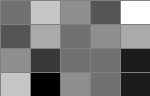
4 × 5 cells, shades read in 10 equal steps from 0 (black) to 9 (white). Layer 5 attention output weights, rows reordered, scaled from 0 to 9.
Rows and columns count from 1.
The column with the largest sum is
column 1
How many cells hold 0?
1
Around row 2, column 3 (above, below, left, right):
5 4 6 5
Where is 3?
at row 1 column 4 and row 2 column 1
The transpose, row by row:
4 3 5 7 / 7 6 2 0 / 5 4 4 5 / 3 5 4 4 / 9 6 1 1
